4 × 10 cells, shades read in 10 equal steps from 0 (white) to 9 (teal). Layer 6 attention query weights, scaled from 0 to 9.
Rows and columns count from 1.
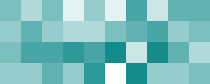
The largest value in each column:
5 7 7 8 8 9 9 9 6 6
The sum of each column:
18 20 22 16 22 15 24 22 20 19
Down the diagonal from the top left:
5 6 7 4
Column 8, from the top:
2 7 9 4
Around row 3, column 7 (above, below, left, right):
6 9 9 9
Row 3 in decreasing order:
9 9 8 7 7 7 6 5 3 2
